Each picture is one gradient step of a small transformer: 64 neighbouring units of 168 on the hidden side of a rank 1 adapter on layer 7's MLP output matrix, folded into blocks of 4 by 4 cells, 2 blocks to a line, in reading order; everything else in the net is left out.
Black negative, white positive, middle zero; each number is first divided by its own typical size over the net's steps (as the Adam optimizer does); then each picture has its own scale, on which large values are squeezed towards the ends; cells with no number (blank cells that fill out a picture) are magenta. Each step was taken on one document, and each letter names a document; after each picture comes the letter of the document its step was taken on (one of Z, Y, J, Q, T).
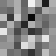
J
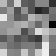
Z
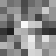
J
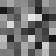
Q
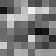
Q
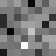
J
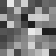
Q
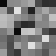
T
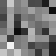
T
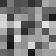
T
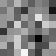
Z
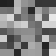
T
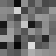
Z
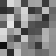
Q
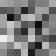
Q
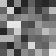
T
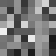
T
